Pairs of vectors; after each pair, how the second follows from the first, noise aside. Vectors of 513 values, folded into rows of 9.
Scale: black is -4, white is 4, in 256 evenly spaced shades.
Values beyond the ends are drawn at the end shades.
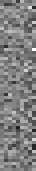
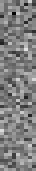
shuffled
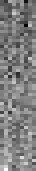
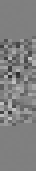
partly zeroed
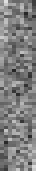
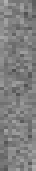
shrunk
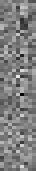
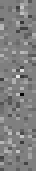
partly zeroed
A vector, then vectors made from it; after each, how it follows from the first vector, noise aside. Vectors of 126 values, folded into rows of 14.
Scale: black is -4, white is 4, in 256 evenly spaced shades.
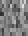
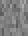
shrunk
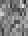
sign-scrambled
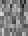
negated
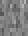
shrunk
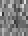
sign-scrambled
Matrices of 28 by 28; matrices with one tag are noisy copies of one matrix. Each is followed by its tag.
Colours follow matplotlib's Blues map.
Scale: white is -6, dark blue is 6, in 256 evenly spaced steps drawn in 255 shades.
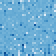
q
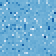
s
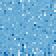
q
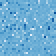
s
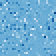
s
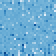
q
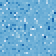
s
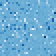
s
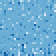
q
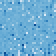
q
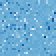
s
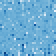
q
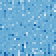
q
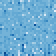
q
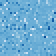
s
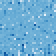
q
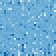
q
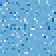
s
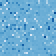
s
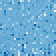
q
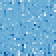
q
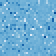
s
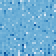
q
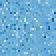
s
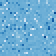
s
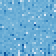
q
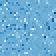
s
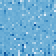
q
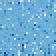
q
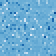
s
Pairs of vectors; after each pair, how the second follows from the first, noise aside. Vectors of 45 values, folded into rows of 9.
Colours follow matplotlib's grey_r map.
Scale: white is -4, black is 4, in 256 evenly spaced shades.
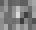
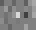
partly zeroed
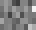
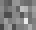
wrapped around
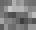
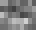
reversed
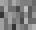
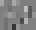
partly zeroed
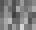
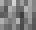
reversed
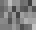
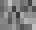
copied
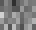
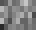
wrapped around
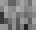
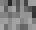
reversed
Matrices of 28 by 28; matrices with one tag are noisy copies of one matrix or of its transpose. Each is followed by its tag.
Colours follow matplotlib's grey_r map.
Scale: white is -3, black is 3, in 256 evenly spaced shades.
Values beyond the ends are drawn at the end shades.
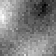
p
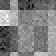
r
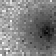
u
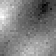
p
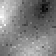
p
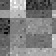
r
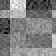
r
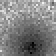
u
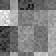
r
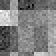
r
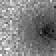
u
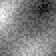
p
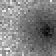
u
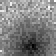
u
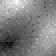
p
